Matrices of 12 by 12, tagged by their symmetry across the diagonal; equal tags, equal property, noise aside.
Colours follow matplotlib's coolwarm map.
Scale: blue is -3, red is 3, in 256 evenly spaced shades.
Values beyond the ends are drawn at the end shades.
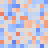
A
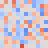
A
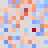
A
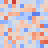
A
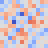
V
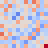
V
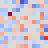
A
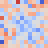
V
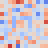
A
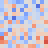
A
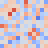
V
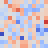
A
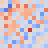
V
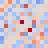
V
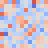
V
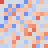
V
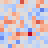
A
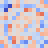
V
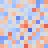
V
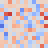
A
